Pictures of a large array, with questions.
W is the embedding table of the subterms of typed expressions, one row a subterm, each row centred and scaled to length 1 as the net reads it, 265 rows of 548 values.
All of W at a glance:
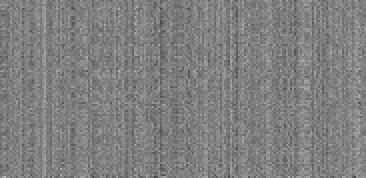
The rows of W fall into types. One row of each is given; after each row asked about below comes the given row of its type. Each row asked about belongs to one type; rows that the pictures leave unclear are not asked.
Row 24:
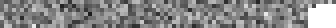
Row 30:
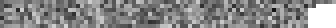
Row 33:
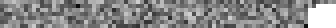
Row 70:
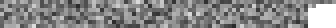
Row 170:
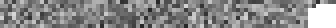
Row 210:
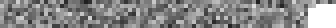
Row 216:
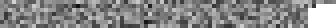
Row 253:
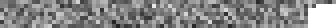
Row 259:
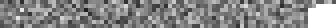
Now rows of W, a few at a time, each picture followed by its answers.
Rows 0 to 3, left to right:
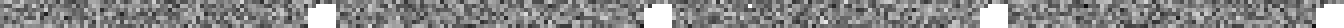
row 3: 33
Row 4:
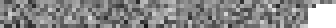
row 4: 253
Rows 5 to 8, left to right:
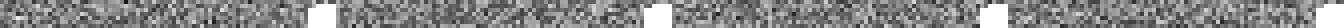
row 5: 259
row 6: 170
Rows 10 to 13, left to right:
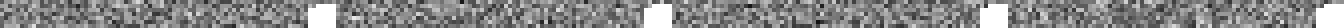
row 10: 70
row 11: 259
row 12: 216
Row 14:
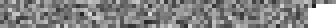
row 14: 216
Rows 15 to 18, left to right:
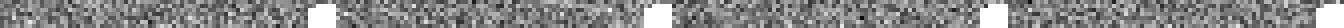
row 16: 210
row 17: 24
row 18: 259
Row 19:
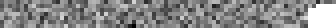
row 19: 70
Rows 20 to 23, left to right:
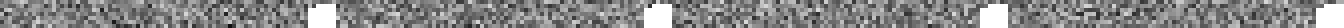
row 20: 253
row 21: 24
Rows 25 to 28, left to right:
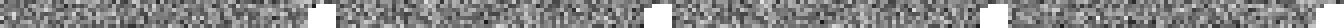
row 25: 216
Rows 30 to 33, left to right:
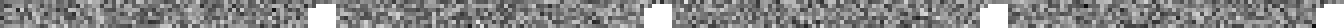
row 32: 70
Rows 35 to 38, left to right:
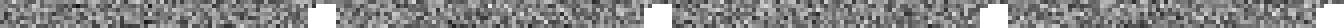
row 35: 216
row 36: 253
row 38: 33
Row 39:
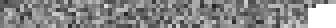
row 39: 30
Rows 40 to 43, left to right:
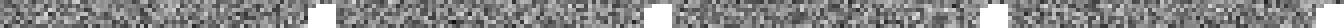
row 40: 253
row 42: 210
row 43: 210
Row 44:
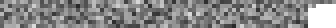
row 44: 70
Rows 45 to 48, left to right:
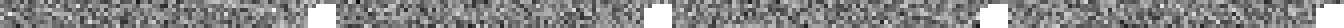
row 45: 210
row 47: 70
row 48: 253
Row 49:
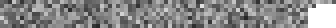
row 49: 24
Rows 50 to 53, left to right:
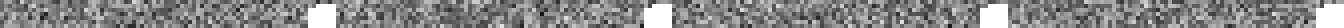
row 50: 70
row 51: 170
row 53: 30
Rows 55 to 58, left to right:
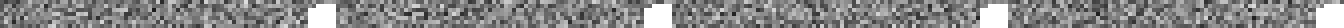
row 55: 24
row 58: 24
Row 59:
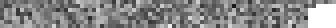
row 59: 30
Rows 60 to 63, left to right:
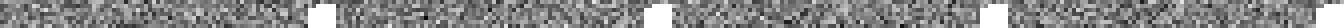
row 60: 33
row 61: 24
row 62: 253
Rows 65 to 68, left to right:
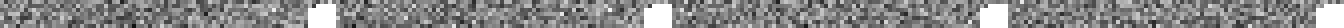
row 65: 170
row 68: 70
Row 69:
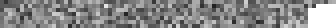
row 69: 30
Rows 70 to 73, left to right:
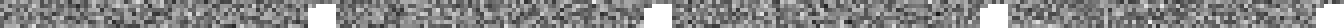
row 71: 216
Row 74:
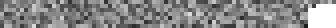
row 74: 24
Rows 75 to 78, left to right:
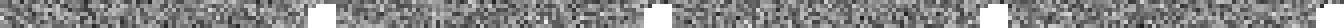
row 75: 210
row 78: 24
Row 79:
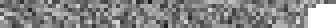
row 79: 210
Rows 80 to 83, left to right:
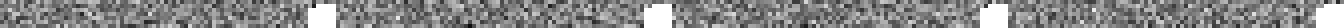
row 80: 216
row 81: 70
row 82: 24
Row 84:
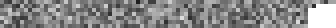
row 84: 253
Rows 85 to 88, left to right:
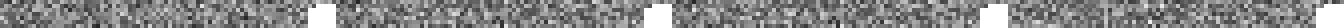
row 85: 24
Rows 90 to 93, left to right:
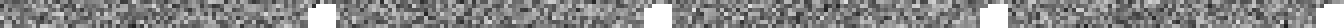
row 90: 24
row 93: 170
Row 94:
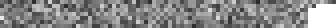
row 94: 24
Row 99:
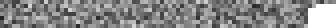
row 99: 259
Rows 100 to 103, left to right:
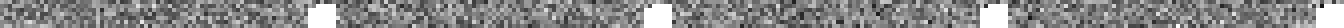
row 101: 24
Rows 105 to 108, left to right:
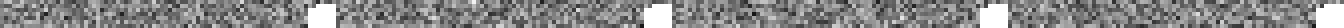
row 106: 70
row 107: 30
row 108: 24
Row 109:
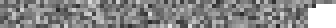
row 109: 216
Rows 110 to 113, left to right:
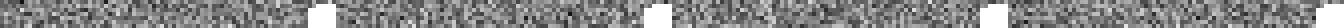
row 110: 259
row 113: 259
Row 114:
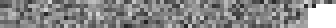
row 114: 30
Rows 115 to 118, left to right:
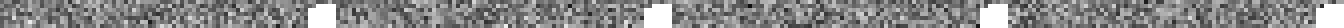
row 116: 30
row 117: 33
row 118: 253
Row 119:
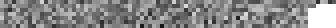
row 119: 170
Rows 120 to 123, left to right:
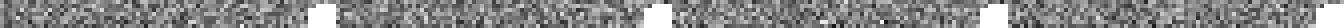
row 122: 253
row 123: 253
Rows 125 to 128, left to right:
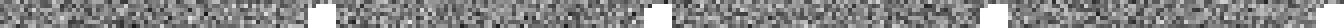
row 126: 253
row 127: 259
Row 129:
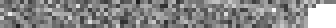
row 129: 210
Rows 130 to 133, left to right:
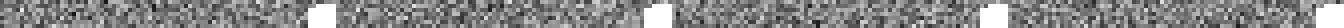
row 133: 210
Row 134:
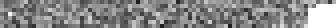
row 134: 210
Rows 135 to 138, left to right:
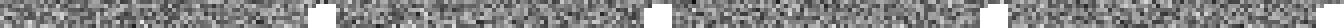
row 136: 216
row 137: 259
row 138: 70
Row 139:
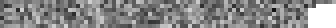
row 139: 30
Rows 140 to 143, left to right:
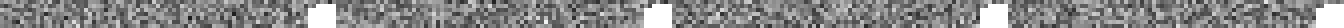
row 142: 253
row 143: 216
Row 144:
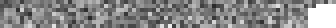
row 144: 30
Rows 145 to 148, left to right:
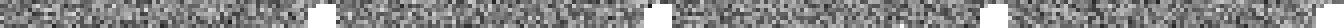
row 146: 216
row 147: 259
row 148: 210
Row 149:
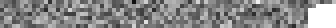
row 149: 253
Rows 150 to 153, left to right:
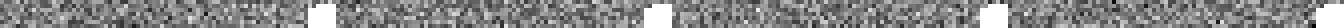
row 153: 24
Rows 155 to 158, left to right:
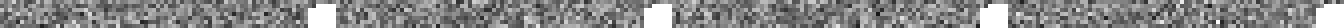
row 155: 216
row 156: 170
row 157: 170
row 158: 259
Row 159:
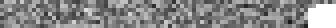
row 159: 70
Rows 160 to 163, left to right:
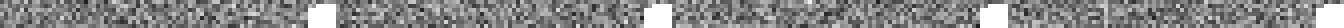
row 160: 70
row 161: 259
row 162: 70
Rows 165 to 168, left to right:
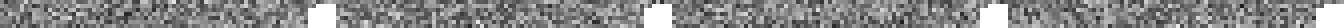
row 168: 30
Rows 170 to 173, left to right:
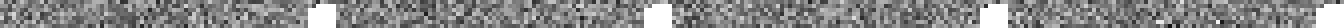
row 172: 253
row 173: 253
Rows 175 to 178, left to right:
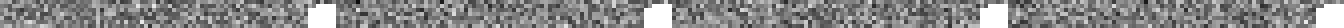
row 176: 259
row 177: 30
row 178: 259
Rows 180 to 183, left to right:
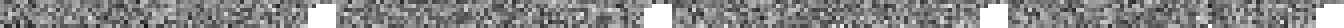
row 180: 253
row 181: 210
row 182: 30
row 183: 30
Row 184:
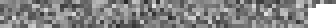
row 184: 33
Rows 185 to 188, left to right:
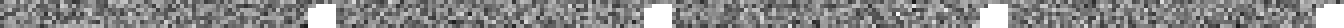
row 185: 70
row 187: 216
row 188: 210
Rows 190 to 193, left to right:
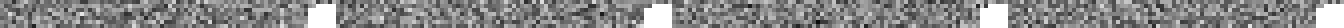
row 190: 210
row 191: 216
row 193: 70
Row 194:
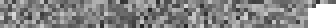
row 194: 170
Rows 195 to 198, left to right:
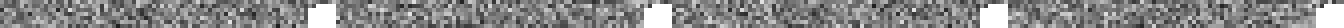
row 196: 216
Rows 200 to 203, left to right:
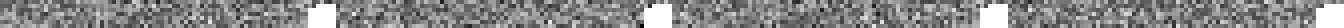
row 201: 24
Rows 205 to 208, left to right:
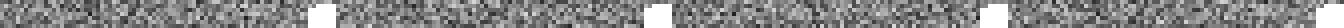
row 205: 24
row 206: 70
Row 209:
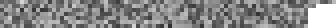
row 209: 253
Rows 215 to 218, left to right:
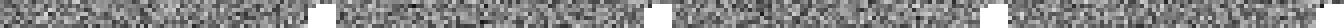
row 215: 253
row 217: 24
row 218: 216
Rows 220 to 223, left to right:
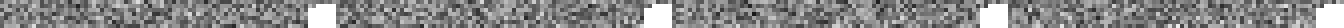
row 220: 70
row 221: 253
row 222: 30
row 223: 30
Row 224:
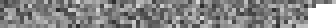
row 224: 30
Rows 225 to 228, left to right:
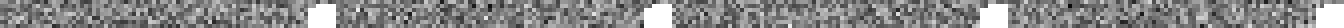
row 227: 216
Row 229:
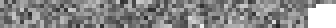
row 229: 170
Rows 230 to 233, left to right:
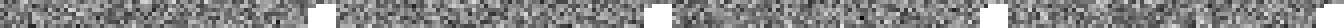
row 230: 170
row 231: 70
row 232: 24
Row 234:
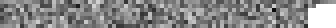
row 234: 33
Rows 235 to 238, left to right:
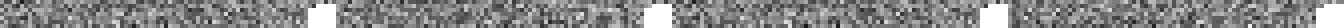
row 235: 216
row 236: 210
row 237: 216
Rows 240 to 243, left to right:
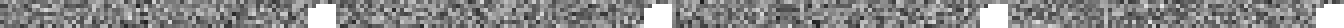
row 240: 33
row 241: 253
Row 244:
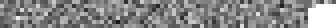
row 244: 259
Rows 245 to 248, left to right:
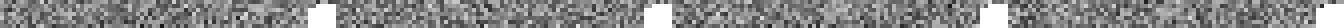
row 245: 170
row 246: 70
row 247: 253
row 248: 253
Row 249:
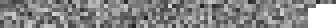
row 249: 259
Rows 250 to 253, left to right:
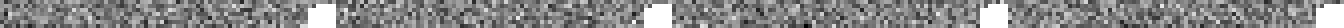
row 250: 216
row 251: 70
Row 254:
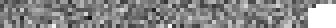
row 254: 24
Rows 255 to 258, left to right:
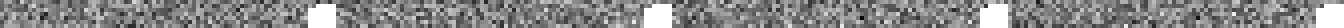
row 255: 70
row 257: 24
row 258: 170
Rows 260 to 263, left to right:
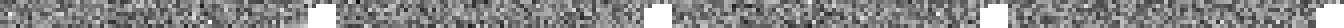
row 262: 33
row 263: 24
